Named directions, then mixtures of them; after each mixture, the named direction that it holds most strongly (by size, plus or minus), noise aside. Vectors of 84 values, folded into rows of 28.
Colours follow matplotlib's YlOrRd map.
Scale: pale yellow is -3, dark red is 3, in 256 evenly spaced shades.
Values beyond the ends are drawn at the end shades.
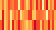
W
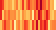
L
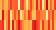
W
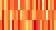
W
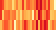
L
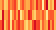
W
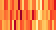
L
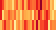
L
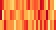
L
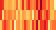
L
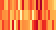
L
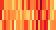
L
